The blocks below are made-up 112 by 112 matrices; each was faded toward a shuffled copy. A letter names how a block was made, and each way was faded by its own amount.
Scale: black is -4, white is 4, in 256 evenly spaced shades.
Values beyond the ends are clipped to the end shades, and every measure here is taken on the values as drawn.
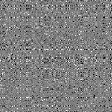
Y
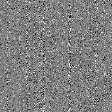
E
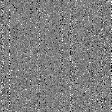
E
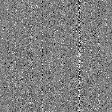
E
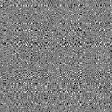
Y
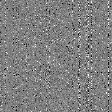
E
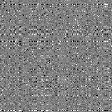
Y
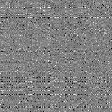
Y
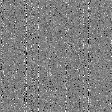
E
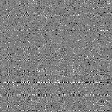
Y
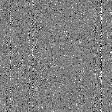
E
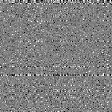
Y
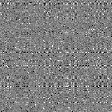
Y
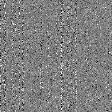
E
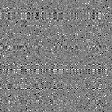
Y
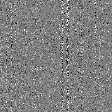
E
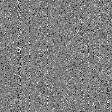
E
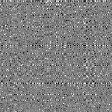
Y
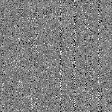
E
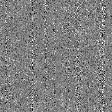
E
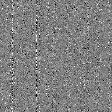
E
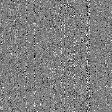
E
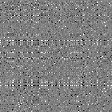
Y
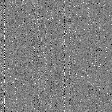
E
